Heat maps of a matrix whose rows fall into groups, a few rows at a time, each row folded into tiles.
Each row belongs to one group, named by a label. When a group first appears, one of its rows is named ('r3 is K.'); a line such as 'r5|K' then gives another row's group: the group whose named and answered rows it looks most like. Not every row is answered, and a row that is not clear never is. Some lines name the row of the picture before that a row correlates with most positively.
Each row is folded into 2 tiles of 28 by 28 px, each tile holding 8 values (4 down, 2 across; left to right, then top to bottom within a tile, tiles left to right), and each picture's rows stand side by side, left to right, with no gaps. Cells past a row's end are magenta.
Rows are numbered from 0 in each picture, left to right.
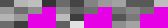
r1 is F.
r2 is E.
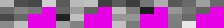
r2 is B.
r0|E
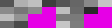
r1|B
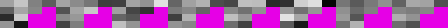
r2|B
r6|F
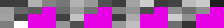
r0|F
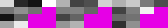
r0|E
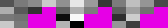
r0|B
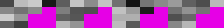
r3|E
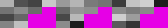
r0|E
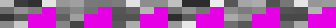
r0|E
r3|E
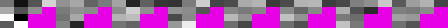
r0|F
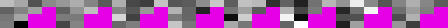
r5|F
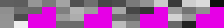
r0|F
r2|B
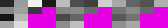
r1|E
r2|E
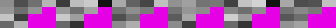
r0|F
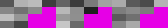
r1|B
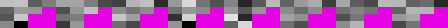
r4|F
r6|E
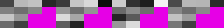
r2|E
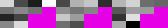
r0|E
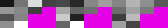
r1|F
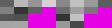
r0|B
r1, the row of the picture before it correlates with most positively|2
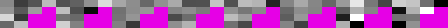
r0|F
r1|B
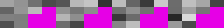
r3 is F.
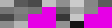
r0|E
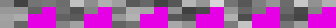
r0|B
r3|B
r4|F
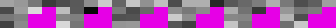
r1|B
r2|B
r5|F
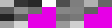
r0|E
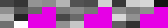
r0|F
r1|E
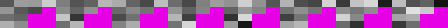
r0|B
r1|F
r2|E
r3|F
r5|E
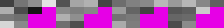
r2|B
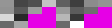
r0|F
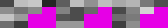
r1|B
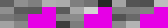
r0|B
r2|E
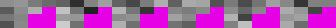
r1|B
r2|B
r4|F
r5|B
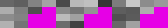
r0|B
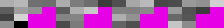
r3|B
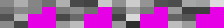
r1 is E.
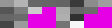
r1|F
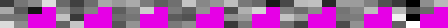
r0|B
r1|F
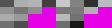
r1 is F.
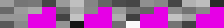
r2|F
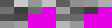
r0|B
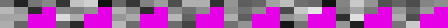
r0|B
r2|B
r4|F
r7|F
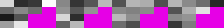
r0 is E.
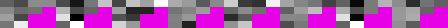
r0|F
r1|F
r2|B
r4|E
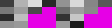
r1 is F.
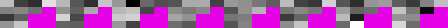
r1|F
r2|B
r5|E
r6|F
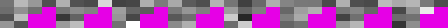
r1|E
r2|F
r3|E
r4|F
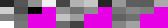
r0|B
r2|E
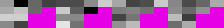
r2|E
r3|F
